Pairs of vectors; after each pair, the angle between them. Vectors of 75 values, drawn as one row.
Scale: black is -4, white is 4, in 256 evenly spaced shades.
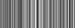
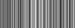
nearly parallel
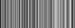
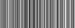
partly aligned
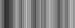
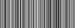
orthogonal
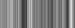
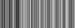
partly opposed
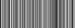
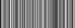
nearly parallel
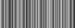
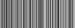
orthogonal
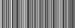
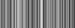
orthogonal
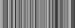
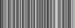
nearly opposite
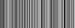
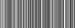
nearly opposite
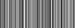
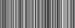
partly aligned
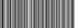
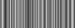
nearly opposite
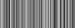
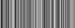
partly opposed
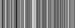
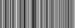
nearly opposite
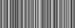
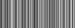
orthogonal
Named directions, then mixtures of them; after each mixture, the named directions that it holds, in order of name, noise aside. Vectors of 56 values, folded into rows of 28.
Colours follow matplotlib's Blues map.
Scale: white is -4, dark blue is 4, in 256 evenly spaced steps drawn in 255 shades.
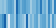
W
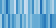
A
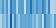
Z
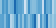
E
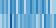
Z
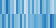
A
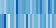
W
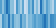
A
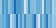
E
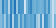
E, Z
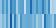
Z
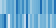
W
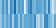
E, Z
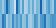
A, W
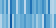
Z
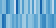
A, W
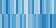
A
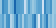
E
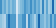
E, W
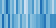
A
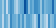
A, E
